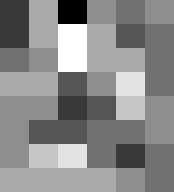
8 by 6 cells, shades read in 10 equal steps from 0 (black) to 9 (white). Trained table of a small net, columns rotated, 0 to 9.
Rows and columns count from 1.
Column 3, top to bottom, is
0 9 9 3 2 3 8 6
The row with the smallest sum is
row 1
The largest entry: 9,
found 2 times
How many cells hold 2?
4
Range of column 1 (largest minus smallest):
4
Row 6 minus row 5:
0 -2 1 1 -3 0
